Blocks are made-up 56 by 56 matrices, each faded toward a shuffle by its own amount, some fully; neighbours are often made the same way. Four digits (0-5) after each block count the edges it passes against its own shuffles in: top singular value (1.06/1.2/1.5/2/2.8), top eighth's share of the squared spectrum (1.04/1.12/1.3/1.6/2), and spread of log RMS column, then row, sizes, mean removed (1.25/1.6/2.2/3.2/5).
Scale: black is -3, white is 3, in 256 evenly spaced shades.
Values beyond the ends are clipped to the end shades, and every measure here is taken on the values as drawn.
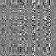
4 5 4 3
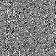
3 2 1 0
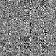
3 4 2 1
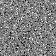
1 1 0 0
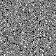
2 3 2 0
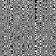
4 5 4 2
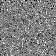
0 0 0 0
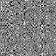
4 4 2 2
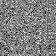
2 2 1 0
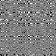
4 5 2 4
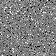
1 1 0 0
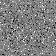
1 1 0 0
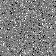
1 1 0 0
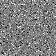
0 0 0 1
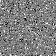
0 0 0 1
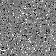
2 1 0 1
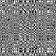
5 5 3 3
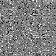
3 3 1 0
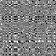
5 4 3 3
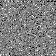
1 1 0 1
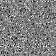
1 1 0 2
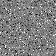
0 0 0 0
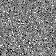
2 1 0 0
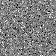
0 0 0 0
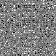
3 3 1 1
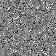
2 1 0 0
